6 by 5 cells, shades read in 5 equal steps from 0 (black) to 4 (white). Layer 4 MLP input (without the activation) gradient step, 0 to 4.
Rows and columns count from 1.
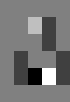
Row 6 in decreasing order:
2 2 2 2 2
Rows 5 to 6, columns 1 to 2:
2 1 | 2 2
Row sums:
10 10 9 8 8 10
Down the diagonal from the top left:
2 2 2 2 1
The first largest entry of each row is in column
1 3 1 1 4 1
